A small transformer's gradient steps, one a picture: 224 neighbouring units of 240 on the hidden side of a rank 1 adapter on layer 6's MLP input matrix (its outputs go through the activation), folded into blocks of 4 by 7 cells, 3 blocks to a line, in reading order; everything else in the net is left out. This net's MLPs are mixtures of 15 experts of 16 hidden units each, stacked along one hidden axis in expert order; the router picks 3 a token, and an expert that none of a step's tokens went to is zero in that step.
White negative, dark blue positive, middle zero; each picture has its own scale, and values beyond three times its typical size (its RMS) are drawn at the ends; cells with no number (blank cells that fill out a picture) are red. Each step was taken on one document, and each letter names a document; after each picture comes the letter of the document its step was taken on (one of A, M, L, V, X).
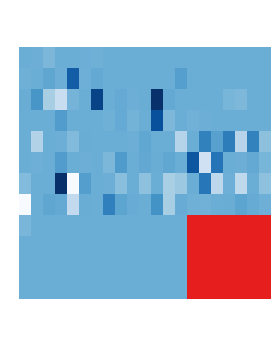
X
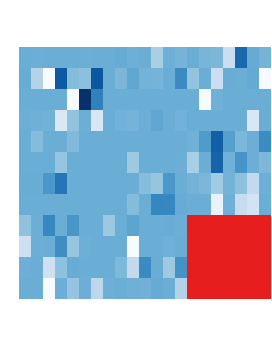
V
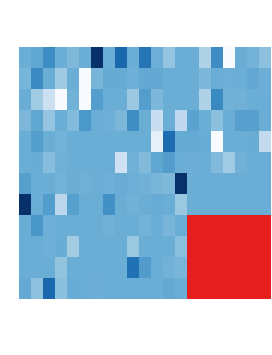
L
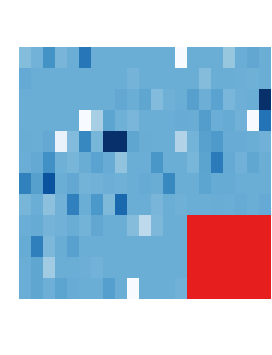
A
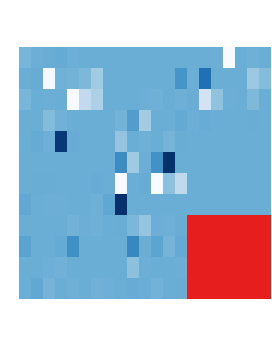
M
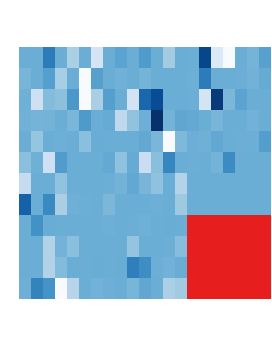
L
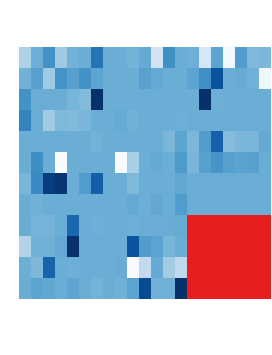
V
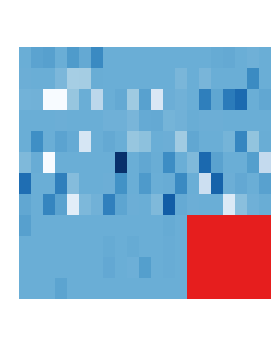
X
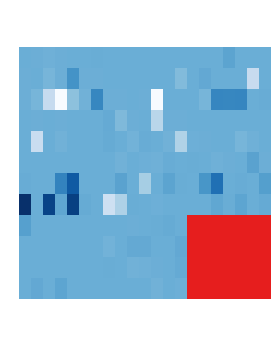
X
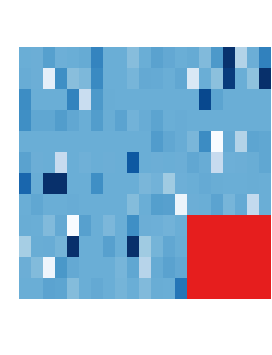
V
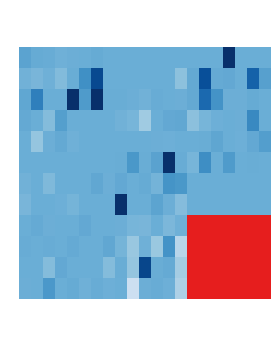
M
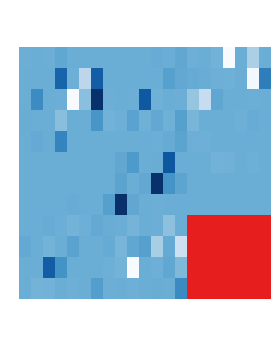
M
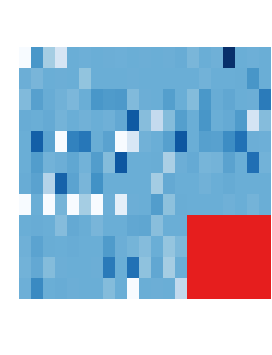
A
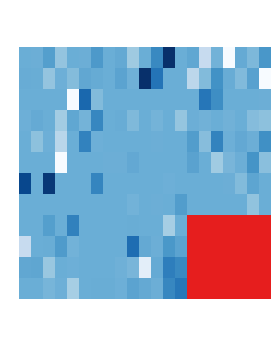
V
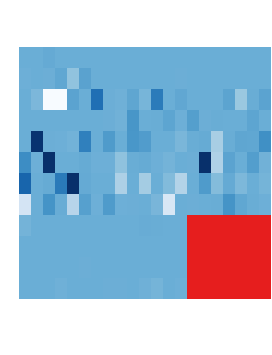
X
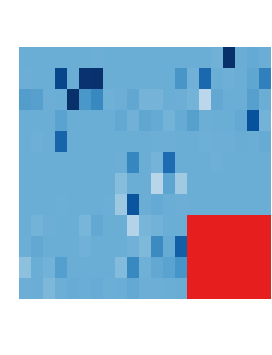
M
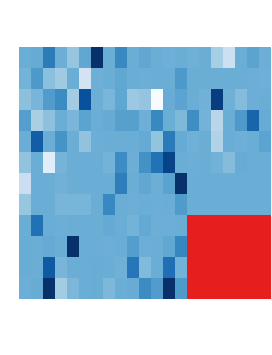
L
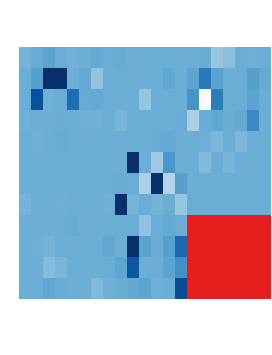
M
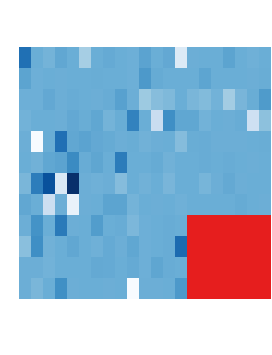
A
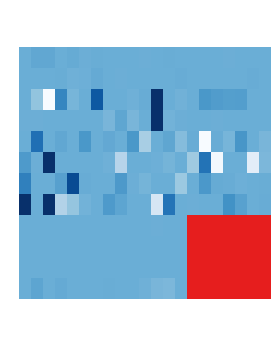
X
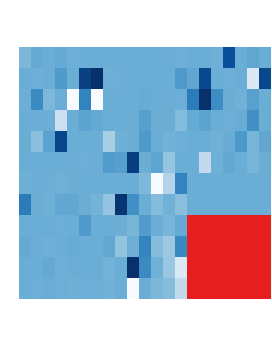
M
